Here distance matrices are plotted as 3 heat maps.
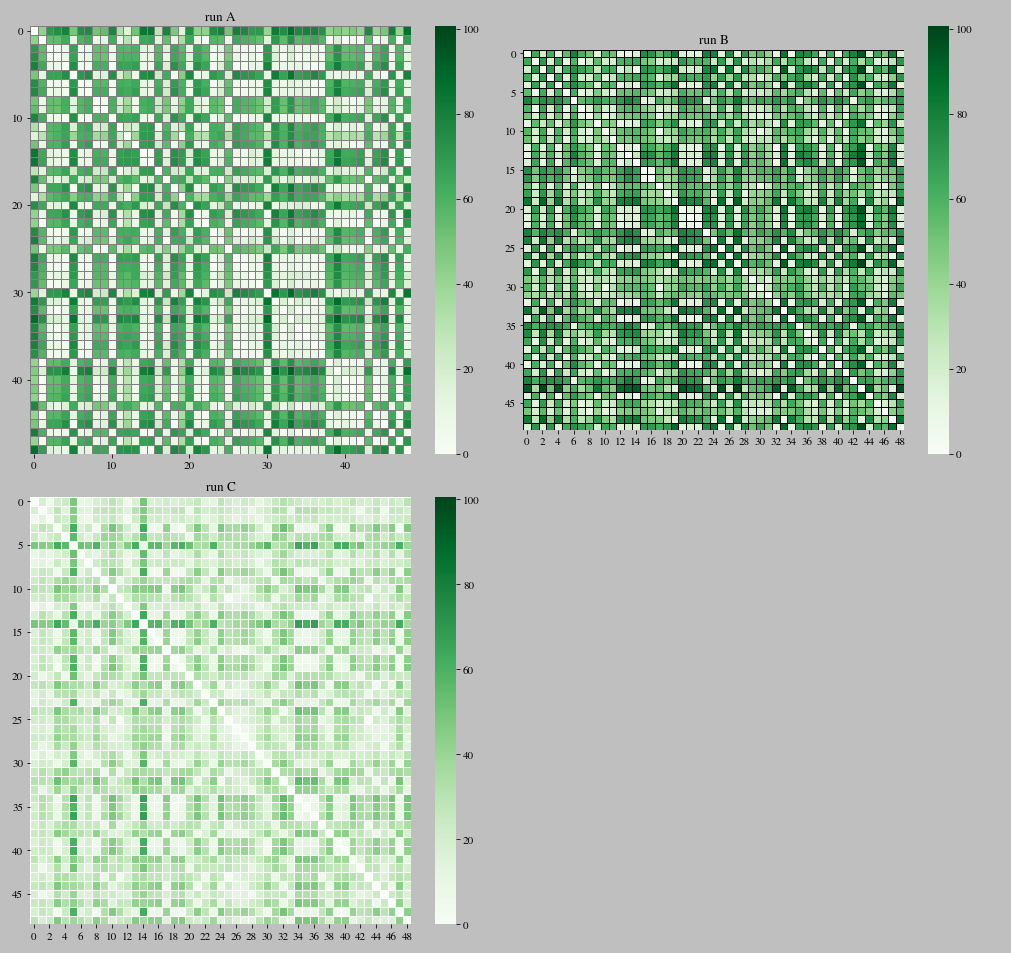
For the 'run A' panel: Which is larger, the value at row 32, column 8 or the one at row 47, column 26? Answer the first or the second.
the second
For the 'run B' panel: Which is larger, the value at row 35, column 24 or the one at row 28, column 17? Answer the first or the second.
the first
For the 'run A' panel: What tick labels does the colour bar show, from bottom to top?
0, 20, 40, 60, 80, 100
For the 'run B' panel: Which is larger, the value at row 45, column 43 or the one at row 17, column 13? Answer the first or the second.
the second
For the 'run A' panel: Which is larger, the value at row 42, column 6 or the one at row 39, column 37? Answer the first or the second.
the second
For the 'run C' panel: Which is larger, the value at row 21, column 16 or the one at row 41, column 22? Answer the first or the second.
the first
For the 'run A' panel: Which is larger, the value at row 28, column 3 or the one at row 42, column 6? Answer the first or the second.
the second
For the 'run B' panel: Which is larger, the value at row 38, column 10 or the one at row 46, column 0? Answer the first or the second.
the first
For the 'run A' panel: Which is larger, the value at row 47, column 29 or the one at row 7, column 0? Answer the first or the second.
the second
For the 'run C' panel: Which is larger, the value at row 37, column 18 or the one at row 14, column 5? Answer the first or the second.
the first
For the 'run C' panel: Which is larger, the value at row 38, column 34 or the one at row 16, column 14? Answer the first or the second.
the second
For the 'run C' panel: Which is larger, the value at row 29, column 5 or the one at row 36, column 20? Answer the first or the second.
the first
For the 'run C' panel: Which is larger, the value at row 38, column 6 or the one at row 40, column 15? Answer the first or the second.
the first
